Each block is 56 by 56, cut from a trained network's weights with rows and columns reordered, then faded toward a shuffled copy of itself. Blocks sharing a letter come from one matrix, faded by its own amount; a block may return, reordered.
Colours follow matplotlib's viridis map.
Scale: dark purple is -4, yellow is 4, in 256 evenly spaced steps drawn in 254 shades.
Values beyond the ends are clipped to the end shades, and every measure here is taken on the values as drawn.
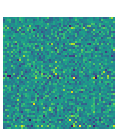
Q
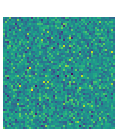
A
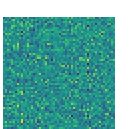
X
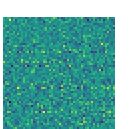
Q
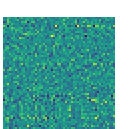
Q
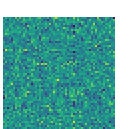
X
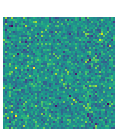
A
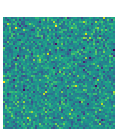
A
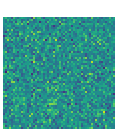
X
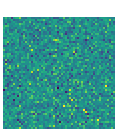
A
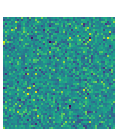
A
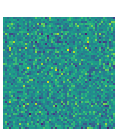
Q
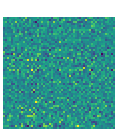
Q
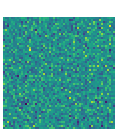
A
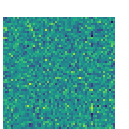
X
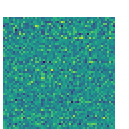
Q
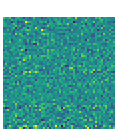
Q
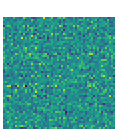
Q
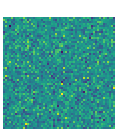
A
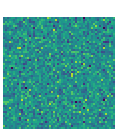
A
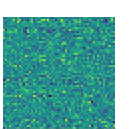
Q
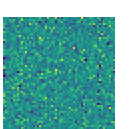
A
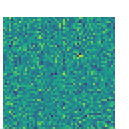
X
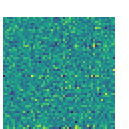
Q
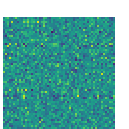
Q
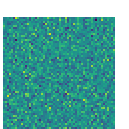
X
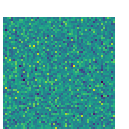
A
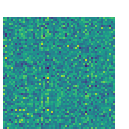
X
